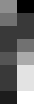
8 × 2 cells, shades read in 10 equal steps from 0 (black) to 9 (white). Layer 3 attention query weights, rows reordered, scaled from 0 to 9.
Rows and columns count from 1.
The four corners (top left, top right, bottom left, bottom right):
5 0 1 9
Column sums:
21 39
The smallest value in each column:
1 0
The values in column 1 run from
1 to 5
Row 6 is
2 8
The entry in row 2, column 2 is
2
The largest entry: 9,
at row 8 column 2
